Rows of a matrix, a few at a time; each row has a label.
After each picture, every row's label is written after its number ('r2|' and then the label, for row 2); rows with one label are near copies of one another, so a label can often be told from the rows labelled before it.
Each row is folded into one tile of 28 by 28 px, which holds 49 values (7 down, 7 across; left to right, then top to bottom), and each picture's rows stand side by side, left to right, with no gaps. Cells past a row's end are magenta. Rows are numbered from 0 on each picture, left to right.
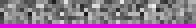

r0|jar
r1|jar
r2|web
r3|jar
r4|web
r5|jar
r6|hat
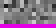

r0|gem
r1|web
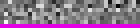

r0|web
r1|jar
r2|jar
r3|gem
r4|gem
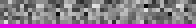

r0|web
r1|jar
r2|jar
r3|jar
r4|hat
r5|gem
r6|jar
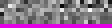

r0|jar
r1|hat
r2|gem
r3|gem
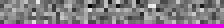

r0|hat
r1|web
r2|jar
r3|gem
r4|gem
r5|jar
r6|web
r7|gem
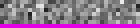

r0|hat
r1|jar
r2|hat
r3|hat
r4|web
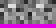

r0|jar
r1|jar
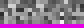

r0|jar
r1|jar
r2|web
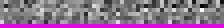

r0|gem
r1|hat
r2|hat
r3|jar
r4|web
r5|gem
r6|gem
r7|gem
